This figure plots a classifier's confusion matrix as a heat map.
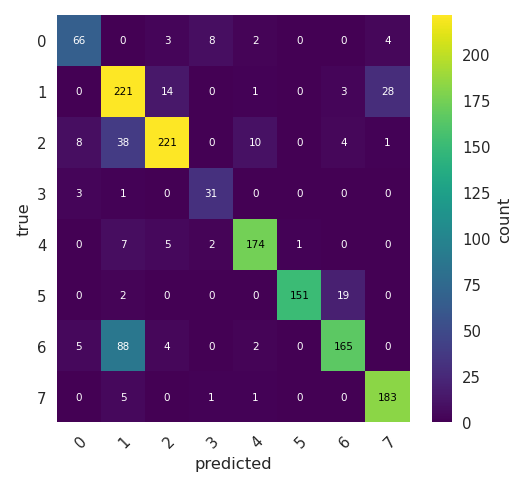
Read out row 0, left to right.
66 0 3 8 2 0 0 4
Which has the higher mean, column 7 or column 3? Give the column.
7
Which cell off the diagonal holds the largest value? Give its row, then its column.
6, 1
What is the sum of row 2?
282
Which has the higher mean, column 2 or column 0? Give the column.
2
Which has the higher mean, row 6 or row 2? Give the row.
2
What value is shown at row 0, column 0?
66
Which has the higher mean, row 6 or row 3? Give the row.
6
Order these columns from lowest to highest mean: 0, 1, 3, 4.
3, 0, 4, 1
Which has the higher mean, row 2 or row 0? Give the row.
2
